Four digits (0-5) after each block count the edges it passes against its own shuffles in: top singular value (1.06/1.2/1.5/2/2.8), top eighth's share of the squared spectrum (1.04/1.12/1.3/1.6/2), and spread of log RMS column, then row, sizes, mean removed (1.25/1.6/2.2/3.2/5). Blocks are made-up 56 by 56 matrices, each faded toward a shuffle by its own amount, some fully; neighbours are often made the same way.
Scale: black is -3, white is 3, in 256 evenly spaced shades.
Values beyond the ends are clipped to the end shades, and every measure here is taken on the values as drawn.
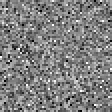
0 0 0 1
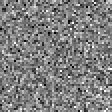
0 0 0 0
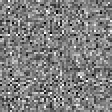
3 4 2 2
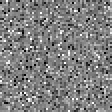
2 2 0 0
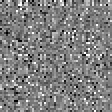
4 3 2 1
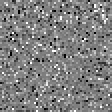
0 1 0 0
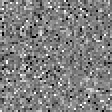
3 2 1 0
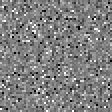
1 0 0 0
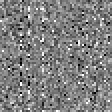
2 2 2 0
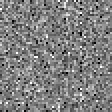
1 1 2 0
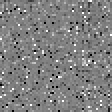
2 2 1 0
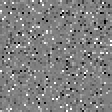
2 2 0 0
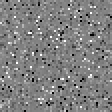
0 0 0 0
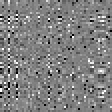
4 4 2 2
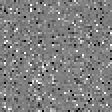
3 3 1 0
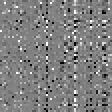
4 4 3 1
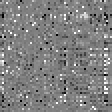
4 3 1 2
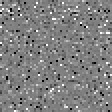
2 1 0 0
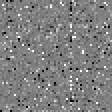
2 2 0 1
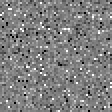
0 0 0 0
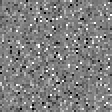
0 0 0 0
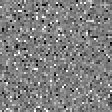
1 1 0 0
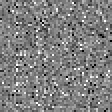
3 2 1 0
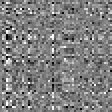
4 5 3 3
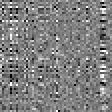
5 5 3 3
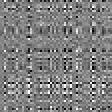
5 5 4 4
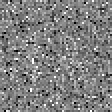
0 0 0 0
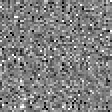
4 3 1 1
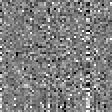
4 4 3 2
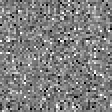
3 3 1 1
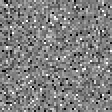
2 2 0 0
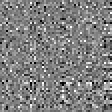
4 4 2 2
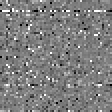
3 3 1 2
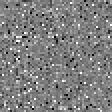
1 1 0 0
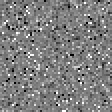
0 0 0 0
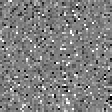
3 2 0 0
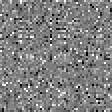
3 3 1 1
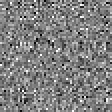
4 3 1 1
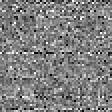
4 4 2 3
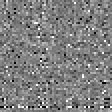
3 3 1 2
